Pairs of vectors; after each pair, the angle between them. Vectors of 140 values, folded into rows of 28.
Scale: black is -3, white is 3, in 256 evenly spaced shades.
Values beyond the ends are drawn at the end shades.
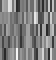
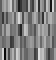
partly aligned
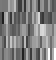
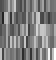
nearly parallel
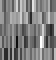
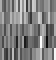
nearly parallel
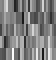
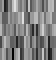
nearly opposite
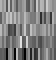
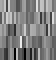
nearly parallel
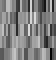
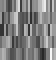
nearly opposite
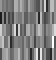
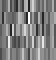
orthogonal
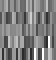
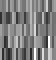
nearly parallel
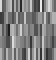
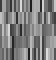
nearly opposite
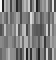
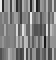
nearly parallel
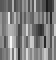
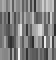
nearly opposite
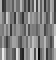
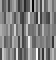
partly aligned
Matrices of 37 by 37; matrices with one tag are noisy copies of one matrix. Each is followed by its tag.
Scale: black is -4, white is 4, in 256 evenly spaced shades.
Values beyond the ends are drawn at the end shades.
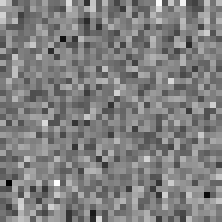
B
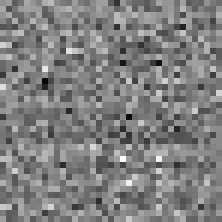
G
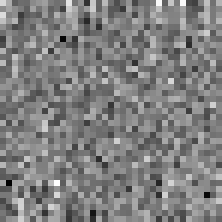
B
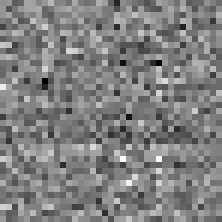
G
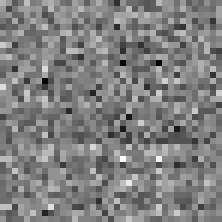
G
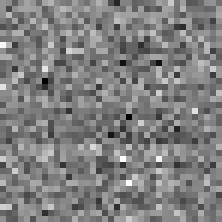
G
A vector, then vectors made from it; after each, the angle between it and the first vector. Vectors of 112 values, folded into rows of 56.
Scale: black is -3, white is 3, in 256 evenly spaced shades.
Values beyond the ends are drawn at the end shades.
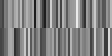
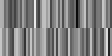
nearly opposite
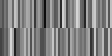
nearly parallel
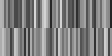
nearly opposite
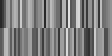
partly aligned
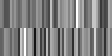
partly aligned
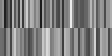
orthogonal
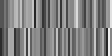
nearly parallel
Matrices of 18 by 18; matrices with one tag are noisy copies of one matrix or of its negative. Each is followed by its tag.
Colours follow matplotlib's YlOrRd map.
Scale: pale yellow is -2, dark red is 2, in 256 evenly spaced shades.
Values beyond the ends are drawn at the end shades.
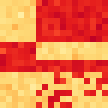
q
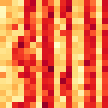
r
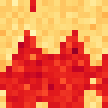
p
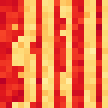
r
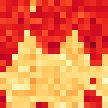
p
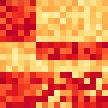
q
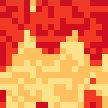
p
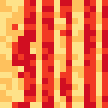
r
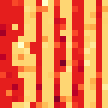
r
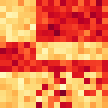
q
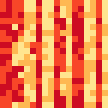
r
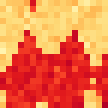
p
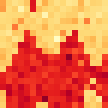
p
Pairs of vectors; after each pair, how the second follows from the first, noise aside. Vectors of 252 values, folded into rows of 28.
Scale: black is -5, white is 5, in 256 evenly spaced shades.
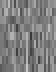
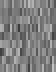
shuffled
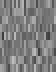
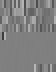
partly zeroed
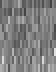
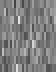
shuffled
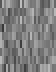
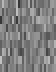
shuffled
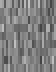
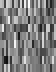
scaled up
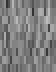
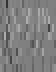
partly zeroed
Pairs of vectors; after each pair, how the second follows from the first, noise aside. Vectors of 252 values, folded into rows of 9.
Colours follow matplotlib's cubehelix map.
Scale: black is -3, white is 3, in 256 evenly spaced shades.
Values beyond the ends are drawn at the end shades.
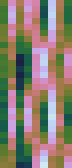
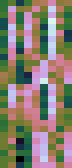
wrapped around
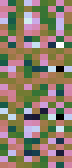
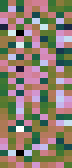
wrapped around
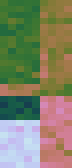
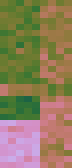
shrunk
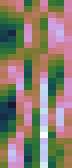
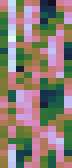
wrapped around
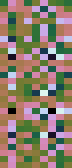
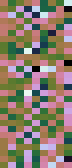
wrapped around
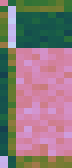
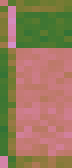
shrunk
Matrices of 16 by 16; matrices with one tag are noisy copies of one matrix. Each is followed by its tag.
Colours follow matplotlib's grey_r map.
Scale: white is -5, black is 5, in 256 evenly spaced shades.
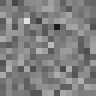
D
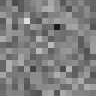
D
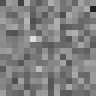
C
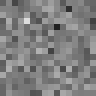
D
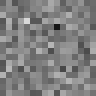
D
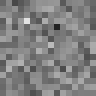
D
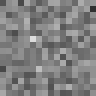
C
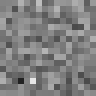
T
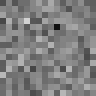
D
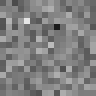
D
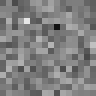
D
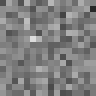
C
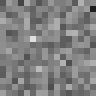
C
